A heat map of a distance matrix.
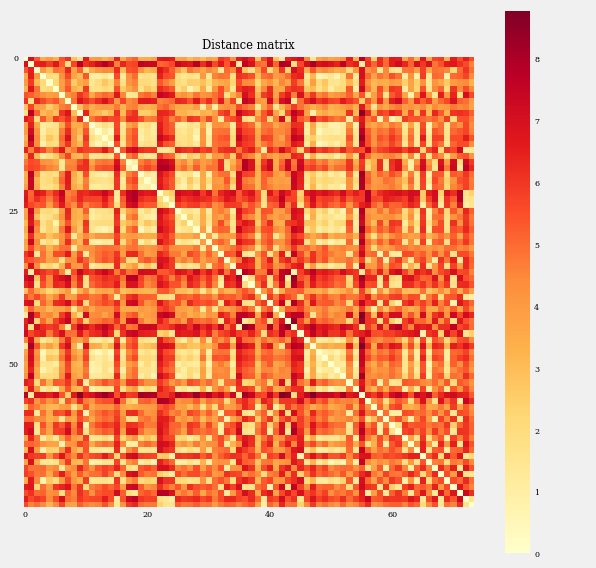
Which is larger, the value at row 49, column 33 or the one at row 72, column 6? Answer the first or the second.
the second
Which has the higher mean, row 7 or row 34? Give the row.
7
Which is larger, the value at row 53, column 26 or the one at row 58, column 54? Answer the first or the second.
the second
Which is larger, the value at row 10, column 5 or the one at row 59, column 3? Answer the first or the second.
the first
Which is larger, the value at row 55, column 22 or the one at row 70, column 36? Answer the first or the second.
the first
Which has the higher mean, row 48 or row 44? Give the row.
44
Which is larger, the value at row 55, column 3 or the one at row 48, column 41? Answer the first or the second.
the first
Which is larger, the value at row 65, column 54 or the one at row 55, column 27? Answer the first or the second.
the second
